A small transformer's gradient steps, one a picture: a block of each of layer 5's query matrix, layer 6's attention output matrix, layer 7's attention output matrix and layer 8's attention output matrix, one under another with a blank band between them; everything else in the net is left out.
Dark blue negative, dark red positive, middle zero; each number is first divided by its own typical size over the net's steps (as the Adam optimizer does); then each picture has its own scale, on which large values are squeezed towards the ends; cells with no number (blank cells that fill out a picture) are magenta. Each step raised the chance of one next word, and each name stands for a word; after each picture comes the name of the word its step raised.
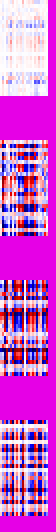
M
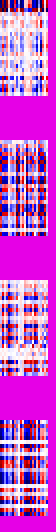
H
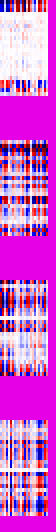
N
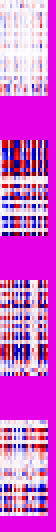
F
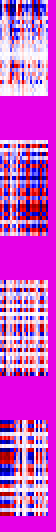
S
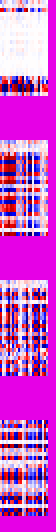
H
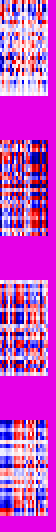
M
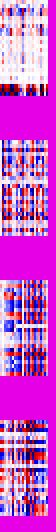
S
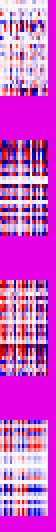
F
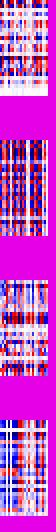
M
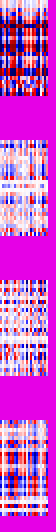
N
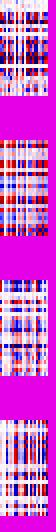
N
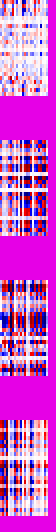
M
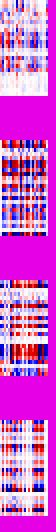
F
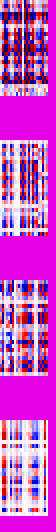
M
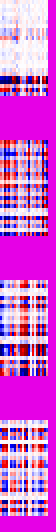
F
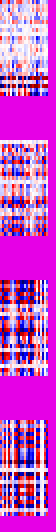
N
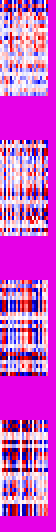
S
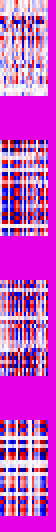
S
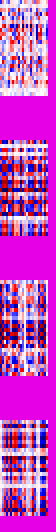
H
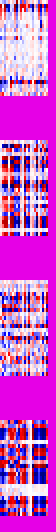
H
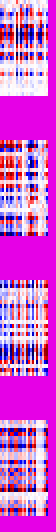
F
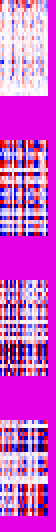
F
